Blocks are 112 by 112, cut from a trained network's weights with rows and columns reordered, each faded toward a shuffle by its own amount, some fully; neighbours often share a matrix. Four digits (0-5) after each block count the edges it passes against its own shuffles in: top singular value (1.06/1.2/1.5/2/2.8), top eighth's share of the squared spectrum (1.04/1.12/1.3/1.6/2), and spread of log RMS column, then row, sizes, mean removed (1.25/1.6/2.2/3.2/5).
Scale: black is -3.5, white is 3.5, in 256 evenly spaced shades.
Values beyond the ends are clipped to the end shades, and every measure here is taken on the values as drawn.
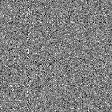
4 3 1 2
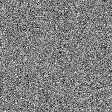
1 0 0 0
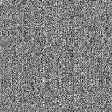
4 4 1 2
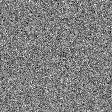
0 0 0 0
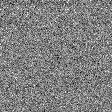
0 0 0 0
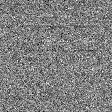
2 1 0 0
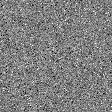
0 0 0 0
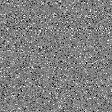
4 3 0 2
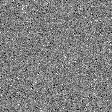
0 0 0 0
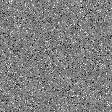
0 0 0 0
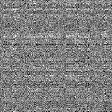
4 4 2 2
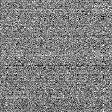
3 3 2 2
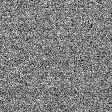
2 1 0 0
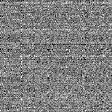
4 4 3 2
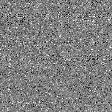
3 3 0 2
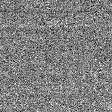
2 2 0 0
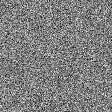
1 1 0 0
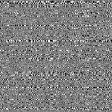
4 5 1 4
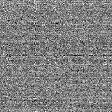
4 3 2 2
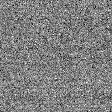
2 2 0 0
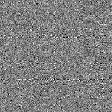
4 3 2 2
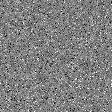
2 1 0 0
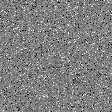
2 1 0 0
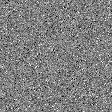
1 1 0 0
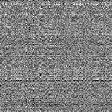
4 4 2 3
